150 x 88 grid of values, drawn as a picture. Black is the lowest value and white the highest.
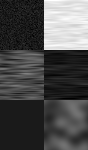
The table splits into 3 rows of 2 panels. Panel 1,1: very low, fine-grained, faint in contrast. Panel 1,2: very high, streaked across, faint in contrast. Panel 2,1: low, streaked across. Panel 2,2: very low, streaked across, faint in contrast. Panel 3,1: very low, flat. Panel 3,2: low, smooth.
